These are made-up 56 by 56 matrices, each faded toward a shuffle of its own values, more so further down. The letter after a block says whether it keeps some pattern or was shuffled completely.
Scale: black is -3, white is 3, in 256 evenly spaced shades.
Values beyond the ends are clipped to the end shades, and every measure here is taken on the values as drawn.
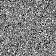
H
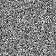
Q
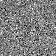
H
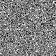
H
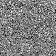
Q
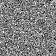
H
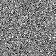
Q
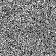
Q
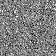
Q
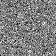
H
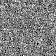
Q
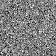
H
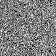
H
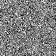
H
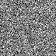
H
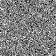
H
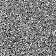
H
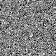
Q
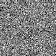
Q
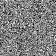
H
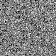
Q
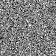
H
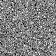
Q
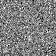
H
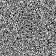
H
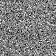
H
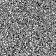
Q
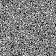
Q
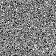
H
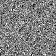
Q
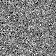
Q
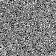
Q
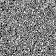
Q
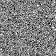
H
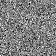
H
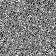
H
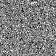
H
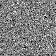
H
